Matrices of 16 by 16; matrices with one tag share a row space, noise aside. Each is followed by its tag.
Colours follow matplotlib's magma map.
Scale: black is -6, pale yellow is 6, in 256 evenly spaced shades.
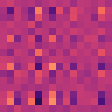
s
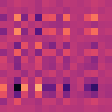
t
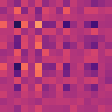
t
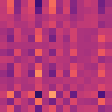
s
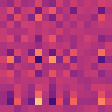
s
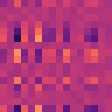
t
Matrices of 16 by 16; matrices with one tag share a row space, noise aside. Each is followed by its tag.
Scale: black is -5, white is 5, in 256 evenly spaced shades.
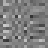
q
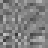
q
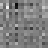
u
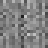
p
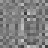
p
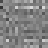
u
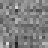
u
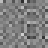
p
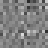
p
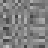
q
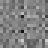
p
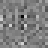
p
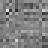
u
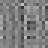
p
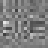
q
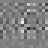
p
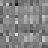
u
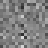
p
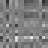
u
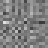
q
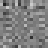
q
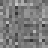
u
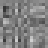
q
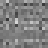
u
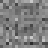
u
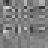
q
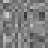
q
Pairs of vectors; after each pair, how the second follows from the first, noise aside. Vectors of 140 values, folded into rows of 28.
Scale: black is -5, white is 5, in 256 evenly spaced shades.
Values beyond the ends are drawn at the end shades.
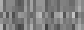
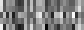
scaled up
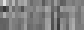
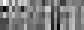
scaled up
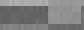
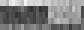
scaled up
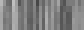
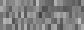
shuffled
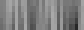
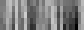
scaled up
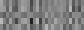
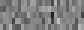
shuffled
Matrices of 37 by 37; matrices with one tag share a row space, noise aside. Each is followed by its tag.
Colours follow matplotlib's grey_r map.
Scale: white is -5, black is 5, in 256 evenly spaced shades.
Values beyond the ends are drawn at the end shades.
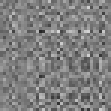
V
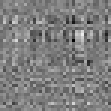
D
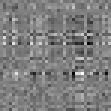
D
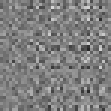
V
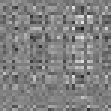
D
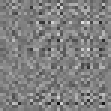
V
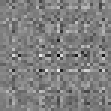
V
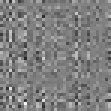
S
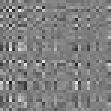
S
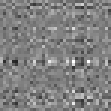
D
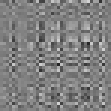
V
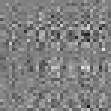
V
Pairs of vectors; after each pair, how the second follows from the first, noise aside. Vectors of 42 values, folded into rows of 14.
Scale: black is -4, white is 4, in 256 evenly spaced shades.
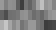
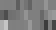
partly zeroed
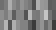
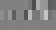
partly zeroed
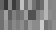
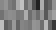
shuffled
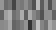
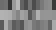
shuffled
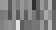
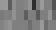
partly zeroed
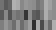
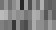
wrapped around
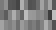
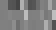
partly zeroed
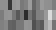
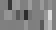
partly zeroed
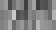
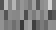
shuffled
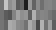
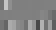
partly zeroed
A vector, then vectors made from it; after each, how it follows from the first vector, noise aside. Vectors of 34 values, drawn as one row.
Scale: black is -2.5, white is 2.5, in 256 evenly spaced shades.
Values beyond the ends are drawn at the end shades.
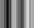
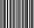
sign-scrambled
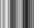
reversed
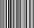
sign-scrambled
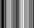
wrapped around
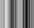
reversed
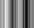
reversed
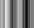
reversed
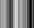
wrapped around
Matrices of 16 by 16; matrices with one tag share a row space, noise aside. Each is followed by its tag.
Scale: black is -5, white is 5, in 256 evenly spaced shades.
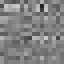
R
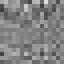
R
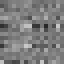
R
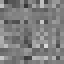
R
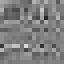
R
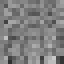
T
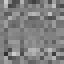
T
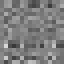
T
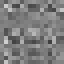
T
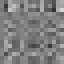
T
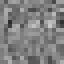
T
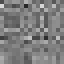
R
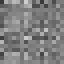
R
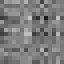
R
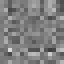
T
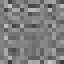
T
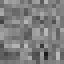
R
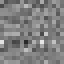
R
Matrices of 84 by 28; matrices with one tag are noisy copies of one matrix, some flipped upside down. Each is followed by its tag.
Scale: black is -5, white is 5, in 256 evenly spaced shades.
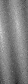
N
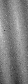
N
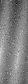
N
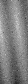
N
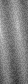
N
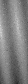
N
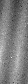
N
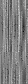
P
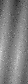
N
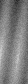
N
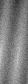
N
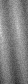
N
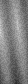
N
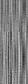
P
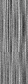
P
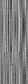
P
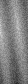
N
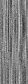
P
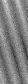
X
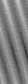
X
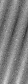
X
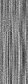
P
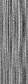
P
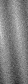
N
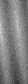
N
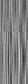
P
